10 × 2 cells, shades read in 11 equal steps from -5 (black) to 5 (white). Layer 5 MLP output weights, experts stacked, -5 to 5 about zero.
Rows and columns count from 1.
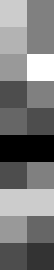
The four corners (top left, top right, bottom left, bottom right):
3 0 -2 -3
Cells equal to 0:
4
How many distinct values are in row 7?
2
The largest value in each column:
3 5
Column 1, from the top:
3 2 1 -2 -1 -5 -2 3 1 -2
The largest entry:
5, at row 3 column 2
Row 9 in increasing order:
-1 1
